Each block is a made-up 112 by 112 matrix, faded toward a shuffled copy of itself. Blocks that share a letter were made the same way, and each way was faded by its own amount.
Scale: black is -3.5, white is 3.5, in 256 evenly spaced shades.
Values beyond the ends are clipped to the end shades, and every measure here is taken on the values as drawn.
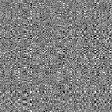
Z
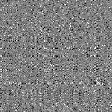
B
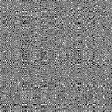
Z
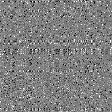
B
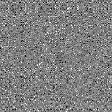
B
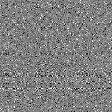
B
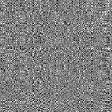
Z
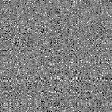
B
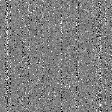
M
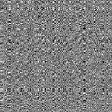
Z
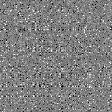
B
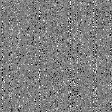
M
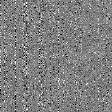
M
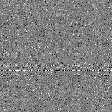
B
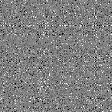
B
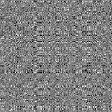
Z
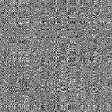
Z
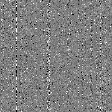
M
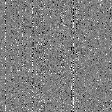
M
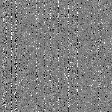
M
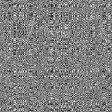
Z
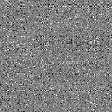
B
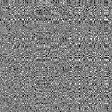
Z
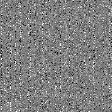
M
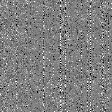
M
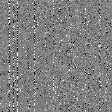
M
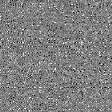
B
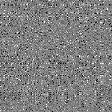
B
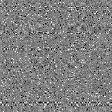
B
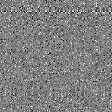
B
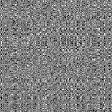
Z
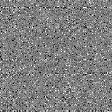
B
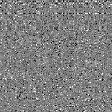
B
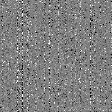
M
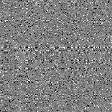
B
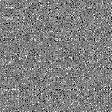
B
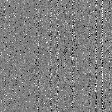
M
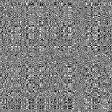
Z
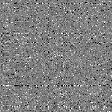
B
